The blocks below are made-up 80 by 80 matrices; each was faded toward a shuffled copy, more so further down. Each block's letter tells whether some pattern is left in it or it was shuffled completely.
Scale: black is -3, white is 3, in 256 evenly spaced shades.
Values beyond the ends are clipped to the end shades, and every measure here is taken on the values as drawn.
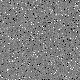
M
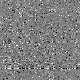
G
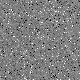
M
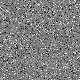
M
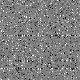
G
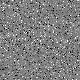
M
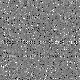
G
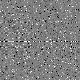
G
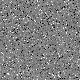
M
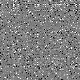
G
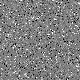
M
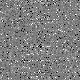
G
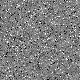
M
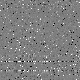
G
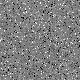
M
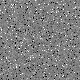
M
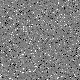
M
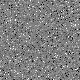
M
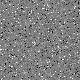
M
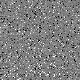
G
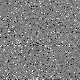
G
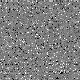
G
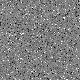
M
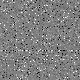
G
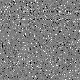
G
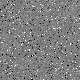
M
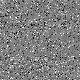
G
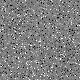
M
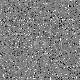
G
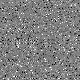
G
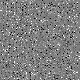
G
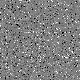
G
